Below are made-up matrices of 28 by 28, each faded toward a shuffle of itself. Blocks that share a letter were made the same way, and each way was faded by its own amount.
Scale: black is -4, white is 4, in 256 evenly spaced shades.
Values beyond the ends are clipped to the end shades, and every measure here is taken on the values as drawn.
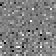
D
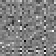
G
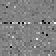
D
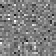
D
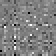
G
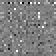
D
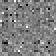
D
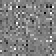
D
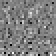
D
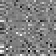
G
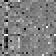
G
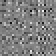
G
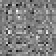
G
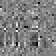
G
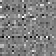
D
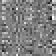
G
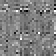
G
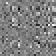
G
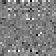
D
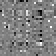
G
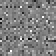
D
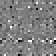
D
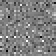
D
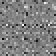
D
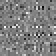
D
